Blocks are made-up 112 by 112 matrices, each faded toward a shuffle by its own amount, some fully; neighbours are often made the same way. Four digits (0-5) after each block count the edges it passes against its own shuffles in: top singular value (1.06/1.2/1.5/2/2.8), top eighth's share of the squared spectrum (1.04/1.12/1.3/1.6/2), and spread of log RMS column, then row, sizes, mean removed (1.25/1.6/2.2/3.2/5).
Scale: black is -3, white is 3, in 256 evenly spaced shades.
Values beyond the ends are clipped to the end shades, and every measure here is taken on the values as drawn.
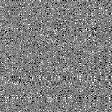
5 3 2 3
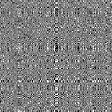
5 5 4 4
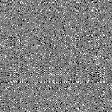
4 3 2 2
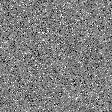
0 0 0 0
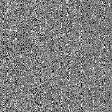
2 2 4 0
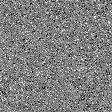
0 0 0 0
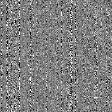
2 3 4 0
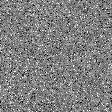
0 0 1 0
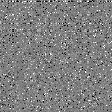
4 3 1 2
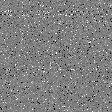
3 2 0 1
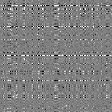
5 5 3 4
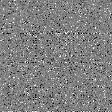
4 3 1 2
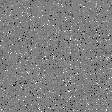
3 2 1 0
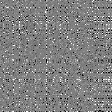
5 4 3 3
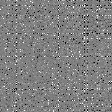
4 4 2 2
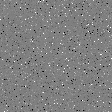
0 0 0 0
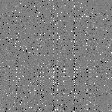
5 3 2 2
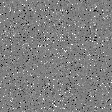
3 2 0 1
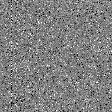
2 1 2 0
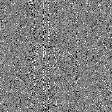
2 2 3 0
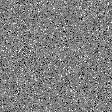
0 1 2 0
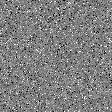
0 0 0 0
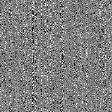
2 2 4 0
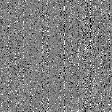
2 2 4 0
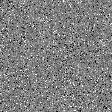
0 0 1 0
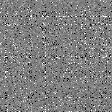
2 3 3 3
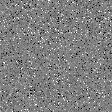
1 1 1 1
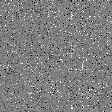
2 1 1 1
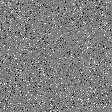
0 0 0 0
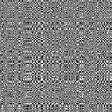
5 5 4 4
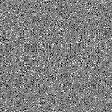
4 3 1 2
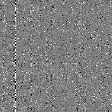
4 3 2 1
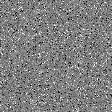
2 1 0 0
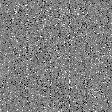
3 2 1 0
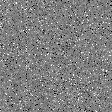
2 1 0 0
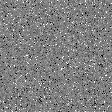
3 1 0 0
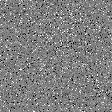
3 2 0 0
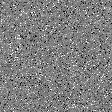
2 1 0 0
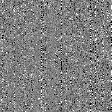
2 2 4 0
